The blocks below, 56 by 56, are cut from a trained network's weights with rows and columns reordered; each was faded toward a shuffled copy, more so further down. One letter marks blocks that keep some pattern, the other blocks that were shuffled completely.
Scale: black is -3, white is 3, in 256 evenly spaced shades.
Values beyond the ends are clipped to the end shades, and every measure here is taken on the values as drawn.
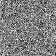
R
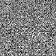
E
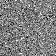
R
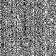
E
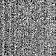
E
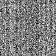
E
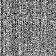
E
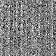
E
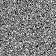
R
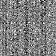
E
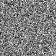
R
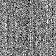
E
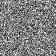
R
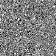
E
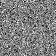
R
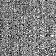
E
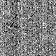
E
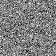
R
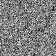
R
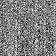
E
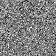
R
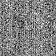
E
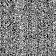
E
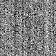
E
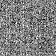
E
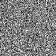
E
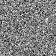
R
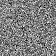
R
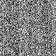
E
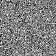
R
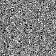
E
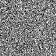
R
